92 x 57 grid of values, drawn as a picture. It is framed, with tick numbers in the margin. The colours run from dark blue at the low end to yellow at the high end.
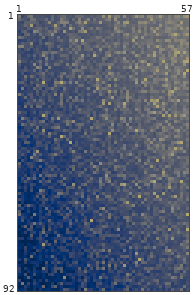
Odd rows or columns: none. Slope: up to the top right. Stripes: none. Grain: fine. Ninth with the highest average: top right. Ninth with the lowest average: bottom left.
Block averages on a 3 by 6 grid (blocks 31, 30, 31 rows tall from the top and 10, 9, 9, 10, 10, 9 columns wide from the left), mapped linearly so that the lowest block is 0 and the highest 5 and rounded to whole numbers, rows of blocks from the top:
2 3 3 4 4 5
1 2 2 3 3 4
0 0 1 2 2 3
